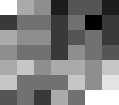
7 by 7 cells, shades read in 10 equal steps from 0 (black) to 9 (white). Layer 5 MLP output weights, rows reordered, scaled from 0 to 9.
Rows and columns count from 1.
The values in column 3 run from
2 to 5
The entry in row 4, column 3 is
4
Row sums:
28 18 27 27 42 39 37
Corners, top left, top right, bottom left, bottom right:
9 1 3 9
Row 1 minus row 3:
3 1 0 -1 0 -1 -1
